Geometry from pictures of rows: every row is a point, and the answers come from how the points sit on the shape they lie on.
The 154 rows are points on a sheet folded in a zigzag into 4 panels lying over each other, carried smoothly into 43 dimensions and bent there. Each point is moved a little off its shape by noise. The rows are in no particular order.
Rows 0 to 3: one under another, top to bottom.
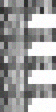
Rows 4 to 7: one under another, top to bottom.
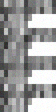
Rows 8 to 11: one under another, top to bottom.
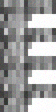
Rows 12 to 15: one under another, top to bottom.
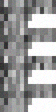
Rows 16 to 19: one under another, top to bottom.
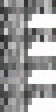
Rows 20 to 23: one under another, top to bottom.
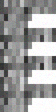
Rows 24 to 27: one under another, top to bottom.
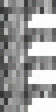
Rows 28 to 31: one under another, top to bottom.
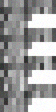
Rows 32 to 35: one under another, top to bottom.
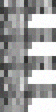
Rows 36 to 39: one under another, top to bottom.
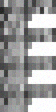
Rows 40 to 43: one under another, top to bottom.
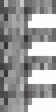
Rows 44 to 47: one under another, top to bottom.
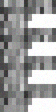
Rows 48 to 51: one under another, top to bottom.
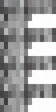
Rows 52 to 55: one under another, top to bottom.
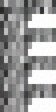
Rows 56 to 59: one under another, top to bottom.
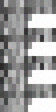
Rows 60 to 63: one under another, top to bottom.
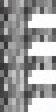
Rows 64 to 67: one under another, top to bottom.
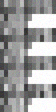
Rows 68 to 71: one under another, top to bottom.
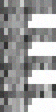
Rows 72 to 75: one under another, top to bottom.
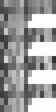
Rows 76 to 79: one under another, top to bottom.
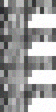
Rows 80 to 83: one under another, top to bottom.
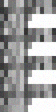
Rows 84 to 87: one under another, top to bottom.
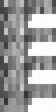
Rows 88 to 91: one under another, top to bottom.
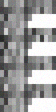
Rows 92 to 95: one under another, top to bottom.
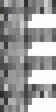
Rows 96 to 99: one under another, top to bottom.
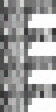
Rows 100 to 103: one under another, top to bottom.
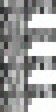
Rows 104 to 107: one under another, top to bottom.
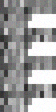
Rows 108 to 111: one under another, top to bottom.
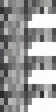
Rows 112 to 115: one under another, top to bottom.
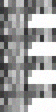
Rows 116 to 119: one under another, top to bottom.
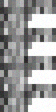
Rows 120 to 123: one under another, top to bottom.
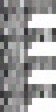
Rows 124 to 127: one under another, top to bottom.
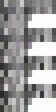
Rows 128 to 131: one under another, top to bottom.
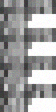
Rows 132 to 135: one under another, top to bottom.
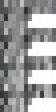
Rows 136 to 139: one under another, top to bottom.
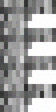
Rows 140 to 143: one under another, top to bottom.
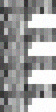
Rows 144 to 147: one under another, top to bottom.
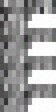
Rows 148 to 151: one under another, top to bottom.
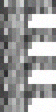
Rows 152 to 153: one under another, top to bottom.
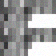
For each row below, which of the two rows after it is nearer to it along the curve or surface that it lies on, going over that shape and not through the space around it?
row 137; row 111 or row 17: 111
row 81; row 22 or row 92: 22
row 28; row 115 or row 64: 115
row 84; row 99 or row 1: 99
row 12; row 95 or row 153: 153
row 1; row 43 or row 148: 43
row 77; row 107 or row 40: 107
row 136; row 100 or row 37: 100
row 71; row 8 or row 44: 44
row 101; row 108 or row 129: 108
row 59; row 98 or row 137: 137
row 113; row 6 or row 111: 111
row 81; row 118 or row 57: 57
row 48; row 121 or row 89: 121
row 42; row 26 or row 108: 108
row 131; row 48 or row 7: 7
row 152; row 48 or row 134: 134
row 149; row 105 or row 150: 105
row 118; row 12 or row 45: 45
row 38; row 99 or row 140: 140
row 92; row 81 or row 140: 140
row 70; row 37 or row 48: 37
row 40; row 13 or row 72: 13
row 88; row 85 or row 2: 2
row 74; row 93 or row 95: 95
